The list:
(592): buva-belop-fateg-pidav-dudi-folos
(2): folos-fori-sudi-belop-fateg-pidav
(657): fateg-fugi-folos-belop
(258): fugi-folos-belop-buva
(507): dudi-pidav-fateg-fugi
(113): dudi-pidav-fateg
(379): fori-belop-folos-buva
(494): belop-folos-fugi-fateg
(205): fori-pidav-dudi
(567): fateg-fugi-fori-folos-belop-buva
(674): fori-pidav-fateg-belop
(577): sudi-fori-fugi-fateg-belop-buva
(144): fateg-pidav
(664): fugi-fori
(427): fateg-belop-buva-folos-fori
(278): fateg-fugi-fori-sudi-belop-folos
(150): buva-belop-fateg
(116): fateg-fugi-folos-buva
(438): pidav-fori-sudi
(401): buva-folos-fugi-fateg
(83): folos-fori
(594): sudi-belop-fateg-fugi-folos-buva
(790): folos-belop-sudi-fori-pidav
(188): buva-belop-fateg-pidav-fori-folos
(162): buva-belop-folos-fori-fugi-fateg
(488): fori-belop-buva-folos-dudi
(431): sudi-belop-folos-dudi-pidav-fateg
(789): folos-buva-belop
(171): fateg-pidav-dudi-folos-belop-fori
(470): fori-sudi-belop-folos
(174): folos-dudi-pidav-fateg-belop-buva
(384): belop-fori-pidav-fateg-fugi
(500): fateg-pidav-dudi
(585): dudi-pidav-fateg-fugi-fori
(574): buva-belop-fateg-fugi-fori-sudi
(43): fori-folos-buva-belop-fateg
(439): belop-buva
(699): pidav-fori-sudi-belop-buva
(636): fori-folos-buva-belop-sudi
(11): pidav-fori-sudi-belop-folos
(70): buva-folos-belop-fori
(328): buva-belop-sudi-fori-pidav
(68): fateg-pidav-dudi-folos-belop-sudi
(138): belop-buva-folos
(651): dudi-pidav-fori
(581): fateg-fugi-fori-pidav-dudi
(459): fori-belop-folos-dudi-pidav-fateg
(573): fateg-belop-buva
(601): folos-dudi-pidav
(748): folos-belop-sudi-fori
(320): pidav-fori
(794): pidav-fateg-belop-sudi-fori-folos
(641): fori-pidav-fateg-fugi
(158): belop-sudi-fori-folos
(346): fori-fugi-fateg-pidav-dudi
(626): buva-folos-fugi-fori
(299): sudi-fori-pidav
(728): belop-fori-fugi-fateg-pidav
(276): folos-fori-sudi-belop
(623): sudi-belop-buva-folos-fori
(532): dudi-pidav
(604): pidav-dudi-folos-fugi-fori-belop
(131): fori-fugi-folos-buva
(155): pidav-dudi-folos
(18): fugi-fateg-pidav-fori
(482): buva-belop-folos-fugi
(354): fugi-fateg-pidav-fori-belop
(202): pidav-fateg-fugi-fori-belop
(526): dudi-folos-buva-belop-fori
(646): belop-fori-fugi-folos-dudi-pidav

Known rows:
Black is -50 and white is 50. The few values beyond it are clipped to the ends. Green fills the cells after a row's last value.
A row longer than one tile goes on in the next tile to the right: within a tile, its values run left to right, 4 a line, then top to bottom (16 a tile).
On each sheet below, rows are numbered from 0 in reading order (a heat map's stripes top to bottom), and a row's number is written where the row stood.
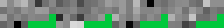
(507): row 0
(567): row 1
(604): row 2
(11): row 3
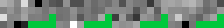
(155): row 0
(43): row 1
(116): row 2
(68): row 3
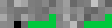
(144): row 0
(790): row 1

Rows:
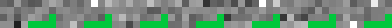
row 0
(18)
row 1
(623)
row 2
(794)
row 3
(526)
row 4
(577)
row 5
(657)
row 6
(748)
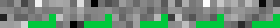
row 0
(278)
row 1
(601)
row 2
(674)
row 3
(594)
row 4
(174)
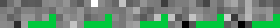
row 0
(641)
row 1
(158)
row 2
(459)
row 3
(320)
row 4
(651)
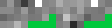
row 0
(470)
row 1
(431)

